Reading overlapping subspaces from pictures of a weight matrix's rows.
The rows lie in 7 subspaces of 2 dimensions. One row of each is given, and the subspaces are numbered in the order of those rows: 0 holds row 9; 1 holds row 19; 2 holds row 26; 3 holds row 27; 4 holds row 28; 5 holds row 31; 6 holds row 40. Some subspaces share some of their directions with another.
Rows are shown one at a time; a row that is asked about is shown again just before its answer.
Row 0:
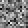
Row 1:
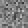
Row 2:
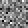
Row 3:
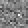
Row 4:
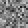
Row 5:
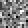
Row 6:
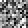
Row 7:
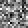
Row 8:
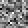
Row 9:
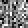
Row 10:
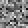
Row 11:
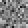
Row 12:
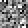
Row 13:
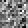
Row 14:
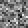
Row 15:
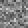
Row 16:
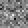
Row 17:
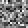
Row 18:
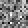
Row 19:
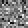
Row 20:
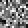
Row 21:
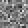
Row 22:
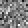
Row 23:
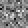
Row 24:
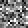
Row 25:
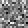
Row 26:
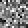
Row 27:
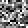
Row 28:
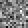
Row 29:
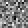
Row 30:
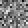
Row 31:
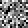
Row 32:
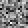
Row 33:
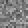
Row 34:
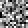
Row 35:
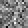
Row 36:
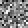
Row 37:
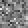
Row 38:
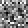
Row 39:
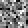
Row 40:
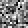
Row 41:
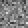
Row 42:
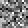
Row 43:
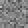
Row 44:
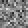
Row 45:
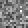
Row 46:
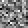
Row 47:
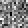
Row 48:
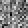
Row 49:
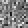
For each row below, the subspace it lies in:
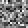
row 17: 3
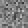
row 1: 6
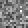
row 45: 4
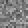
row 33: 4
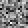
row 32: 6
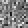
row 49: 0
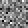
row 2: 5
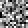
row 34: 4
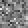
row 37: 2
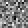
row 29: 6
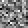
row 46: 2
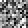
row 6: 3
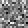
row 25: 1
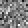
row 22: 5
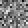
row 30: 5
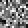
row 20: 2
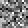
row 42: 6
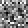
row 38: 1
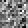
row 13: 3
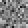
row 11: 2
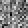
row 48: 0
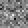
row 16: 1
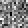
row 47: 0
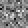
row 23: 1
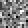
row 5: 4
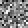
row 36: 5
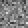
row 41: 1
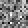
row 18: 0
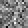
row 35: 6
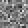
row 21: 3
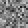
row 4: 2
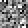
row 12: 3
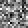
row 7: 0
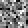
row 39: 4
